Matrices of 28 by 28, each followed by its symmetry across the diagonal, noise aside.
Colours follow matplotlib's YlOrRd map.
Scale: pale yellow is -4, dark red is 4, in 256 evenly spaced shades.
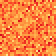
symmetric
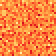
neither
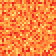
symmetric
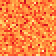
neither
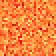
neither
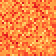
symmetric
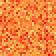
neither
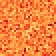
symmetric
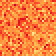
symmetric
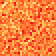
symmetric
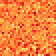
neither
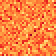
symmetric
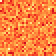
symmetric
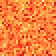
neither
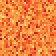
neither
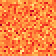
neither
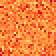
neither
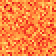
symmetric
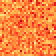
neither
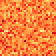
neither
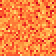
neither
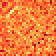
symmetric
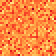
symmetric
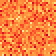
symmetric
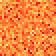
symmetric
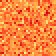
neither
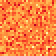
symmetric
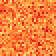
neither
